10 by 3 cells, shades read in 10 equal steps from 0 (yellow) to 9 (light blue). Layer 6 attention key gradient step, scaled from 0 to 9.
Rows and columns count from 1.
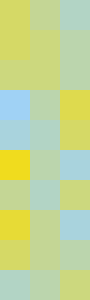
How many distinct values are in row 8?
3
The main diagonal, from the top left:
3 4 6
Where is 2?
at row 4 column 3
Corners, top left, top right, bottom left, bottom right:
3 7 7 4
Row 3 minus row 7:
-1 -3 2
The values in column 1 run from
0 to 9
